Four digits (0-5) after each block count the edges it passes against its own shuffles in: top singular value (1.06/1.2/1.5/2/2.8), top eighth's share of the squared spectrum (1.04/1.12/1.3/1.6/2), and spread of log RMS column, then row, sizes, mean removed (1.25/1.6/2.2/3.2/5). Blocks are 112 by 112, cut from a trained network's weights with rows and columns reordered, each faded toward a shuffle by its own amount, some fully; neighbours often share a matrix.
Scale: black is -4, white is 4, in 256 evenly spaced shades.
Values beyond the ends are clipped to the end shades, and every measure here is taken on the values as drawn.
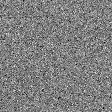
0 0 0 0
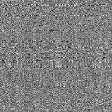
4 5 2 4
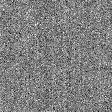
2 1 0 0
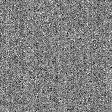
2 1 0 0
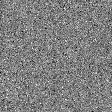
0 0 0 0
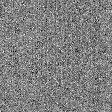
2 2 0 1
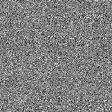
3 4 0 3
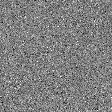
1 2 0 1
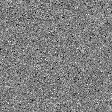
0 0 0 0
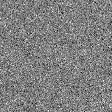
1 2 1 0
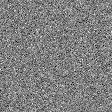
0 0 0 0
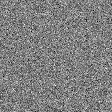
1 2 0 0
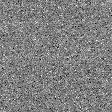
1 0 0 0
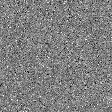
0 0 0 0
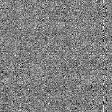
3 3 3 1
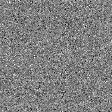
2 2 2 0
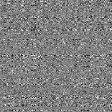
4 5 3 4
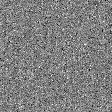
1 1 0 0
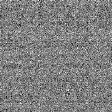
3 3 2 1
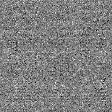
3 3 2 0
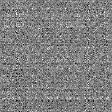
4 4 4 2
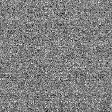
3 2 2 1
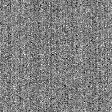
3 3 0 2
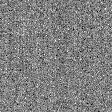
2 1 0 0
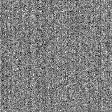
3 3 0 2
